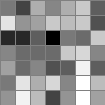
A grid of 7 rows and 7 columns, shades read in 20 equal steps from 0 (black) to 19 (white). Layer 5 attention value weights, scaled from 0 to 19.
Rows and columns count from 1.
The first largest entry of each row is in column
6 1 7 6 6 6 6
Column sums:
71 70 77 60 79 110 71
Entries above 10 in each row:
3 6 1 2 2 5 6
